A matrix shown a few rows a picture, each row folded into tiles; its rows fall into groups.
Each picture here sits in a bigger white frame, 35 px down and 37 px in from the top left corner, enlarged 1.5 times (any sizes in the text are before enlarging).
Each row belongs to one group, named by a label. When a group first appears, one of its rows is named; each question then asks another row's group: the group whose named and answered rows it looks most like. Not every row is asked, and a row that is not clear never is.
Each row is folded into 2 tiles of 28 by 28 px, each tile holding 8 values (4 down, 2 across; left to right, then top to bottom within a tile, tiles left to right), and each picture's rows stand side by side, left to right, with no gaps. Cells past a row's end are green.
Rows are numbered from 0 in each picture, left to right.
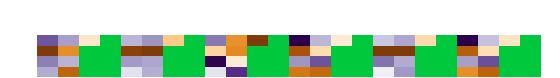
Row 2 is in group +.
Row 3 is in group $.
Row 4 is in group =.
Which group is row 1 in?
=
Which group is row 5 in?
$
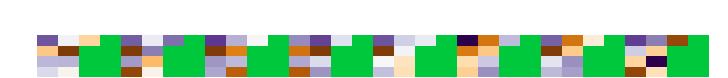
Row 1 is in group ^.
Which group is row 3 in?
=
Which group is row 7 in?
$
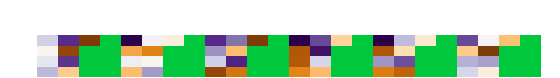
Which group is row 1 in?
=
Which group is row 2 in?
$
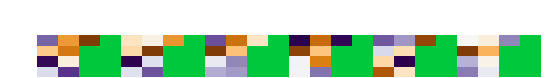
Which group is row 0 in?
+
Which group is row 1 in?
+
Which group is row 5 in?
=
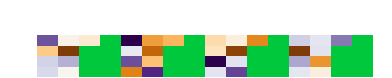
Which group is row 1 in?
+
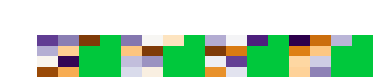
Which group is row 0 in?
$
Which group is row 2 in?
=
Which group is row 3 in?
=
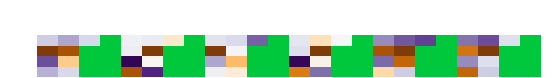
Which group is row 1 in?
+
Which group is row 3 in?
+
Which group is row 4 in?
=
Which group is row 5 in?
=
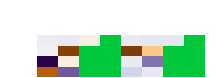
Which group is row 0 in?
+
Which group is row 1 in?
=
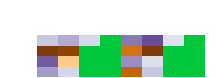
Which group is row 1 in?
=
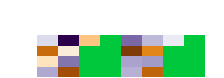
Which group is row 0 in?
$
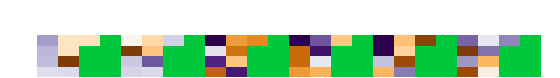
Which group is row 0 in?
+
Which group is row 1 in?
=
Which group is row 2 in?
+
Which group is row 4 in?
+
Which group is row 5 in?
^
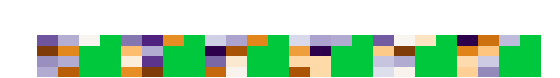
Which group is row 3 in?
^
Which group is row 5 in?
=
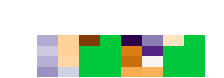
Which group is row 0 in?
+
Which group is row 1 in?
^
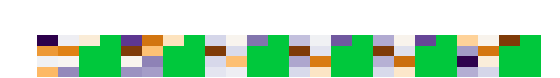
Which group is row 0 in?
=
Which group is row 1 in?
=
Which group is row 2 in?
^
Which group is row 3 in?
^
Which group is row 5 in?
+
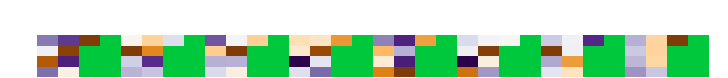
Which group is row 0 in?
$
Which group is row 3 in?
+
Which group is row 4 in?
$
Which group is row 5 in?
+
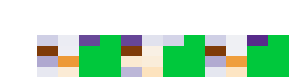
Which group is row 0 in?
^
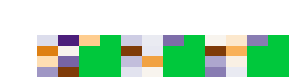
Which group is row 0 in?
$
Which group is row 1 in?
^
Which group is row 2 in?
=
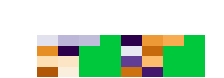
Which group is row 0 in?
^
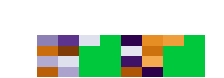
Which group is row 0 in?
=
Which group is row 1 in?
+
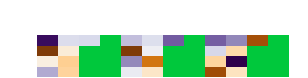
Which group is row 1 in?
^
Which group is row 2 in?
$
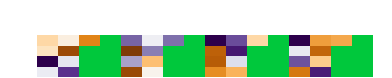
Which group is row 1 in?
^
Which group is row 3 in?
+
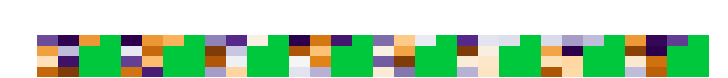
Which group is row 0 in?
$
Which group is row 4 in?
+
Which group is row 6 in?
^
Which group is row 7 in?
^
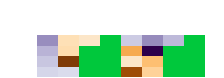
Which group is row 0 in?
+
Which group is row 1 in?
^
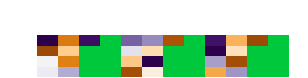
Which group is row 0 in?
=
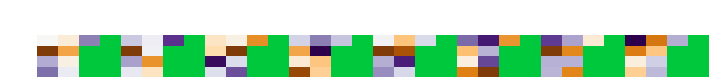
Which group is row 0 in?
=
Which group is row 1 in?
^
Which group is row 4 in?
=
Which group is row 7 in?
=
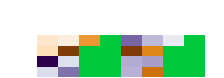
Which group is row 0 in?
+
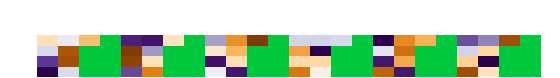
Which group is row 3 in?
^
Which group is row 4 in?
+
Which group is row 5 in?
$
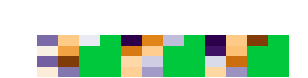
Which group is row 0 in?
+
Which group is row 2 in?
+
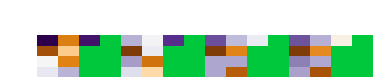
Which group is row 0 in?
=
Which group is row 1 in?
^
